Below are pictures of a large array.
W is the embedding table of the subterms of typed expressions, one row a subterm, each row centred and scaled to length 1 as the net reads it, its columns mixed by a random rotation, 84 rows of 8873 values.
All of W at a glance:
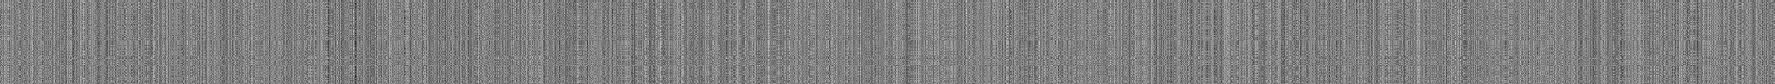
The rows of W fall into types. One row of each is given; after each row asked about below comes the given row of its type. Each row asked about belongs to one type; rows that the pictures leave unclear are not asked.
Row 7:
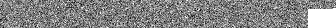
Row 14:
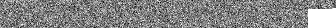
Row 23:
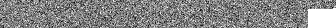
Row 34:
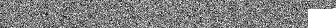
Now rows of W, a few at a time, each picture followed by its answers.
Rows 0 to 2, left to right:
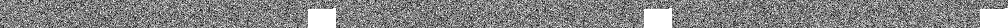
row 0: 23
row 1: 23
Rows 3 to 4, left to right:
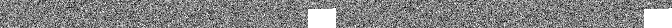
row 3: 7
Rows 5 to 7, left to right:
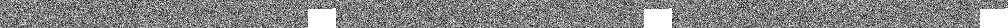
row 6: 7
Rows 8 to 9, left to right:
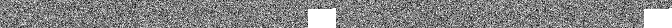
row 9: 23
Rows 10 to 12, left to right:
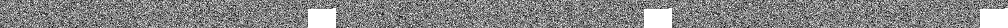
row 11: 34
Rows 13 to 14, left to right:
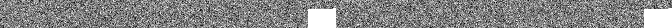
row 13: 23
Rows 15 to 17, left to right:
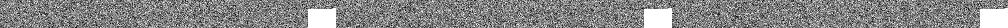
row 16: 14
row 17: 34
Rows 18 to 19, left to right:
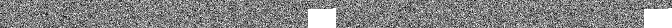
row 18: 34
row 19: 14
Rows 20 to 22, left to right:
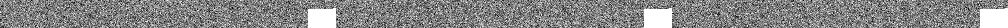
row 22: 34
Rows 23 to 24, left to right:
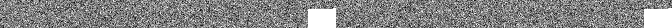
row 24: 14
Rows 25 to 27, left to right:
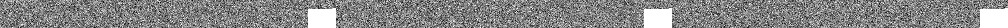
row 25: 14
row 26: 7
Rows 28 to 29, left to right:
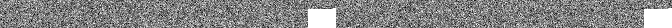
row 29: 14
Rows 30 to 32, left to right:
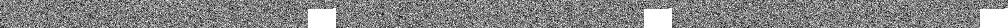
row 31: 34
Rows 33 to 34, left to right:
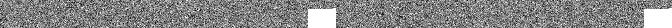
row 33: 7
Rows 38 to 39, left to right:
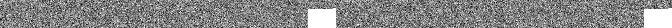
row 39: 14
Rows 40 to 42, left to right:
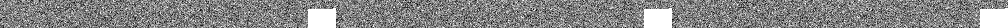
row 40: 23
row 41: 7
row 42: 7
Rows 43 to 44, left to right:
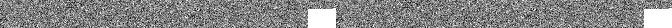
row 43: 7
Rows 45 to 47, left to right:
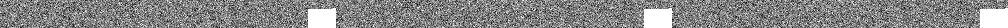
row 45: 34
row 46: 7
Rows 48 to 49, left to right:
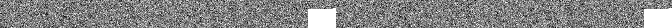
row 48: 34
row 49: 34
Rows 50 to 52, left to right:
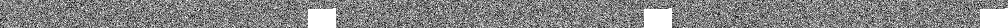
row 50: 7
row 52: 34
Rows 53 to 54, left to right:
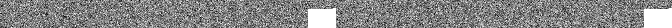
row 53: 34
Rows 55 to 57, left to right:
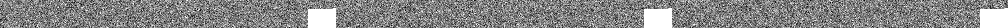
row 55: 7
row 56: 14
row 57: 14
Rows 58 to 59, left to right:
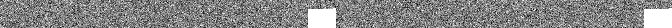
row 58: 14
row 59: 7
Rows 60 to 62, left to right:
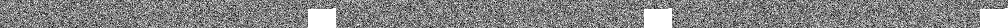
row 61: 14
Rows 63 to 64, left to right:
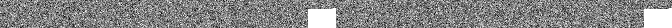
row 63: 34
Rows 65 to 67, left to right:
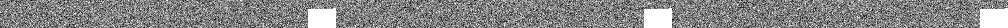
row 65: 34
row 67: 7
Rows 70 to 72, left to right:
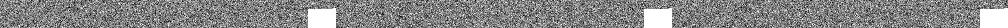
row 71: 34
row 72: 14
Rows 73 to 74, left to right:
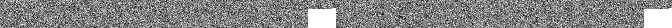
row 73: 14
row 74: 34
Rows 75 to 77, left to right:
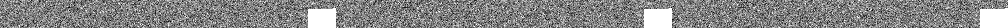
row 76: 7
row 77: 7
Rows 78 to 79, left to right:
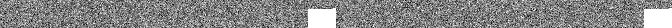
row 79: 7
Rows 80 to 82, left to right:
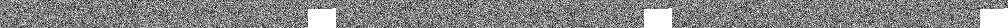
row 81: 23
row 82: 14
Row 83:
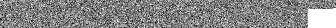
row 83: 7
